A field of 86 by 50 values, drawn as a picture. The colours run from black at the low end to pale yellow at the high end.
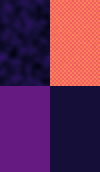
It is made of 2 by 2 panels. Panel 1,1: very low, blotchy, faint in contrast. Panel 1,2: high, checkered, faint in contrast. Panel 2,1: low, flat. Panel 2,2: very low, flat.
